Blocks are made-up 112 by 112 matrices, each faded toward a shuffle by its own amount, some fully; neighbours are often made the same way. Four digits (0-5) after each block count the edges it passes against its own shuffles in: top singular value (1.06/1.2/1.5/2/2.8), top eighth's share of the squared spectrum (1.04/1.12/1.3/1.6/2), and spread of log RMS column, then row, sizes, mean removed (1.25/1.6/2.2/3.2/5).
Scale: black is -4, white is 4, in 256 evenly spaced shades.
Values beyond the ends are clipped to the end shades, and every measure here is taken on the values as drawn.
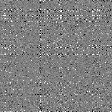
4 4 3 3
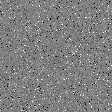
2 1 0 0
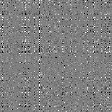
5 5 3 3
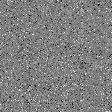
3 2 1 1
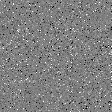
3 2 1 1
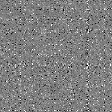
4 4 3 2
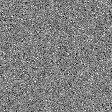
0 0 0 0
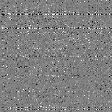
5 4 2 3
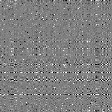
5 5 3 3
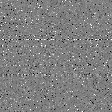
4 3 0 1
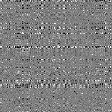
5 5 3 4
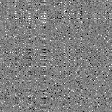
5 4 2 2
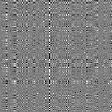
5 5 4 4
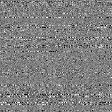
4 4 0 4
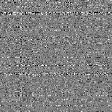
4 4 1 4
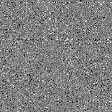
3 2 0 2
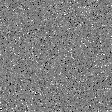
2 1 0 0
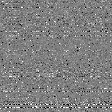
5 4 1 3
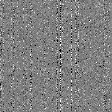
3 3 3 0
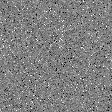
0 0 0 0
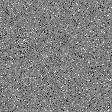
0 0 0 0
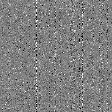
3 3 3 0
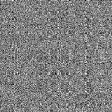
4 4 2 3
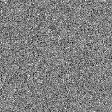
3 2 1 1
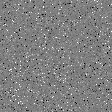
0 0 0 0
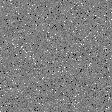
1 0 0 0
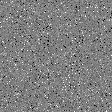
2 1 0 0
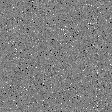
1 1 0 0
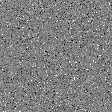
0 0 0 0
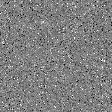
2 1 1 0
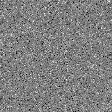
3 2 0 0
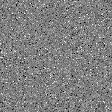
3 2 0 0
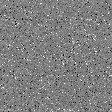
2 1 0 1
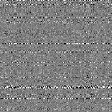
5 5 2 4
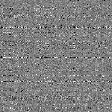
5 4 2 3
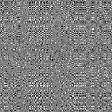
5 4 3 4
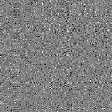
4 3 2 2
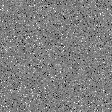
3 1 0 0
